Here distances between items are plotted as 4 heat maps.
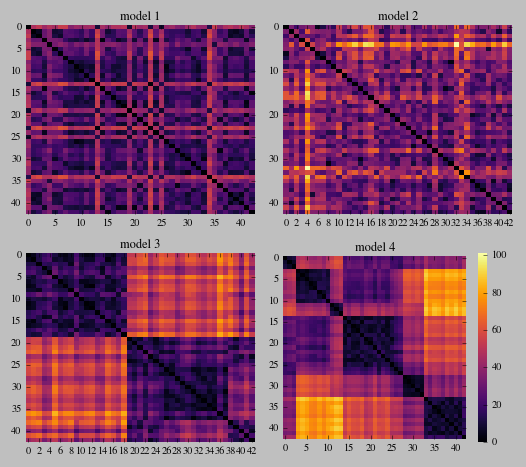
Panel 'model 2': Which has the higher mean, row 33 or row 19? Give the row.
33
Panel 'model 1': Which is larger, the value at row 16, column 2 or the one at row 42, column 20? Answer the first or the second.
the second
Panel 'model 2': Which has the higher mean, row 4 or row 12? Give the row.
4
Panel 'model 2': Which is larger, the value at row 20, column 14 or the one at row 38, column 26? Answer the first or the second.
the second
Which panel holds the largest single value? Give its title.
model 2
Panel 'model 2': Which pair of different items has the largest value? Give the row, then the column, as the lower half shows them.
32, 4
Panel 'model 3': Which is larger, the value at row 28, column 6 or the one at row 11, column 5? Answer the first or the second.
the first
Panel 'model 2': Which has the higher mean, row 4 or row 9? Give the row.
4
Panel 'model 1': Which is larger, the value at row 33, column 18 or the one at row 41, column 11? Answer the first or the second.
the first
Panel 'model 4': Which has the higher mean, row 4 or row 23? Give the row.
4
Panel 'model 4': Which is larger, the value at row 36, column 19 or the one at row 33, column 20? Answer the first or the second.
the second
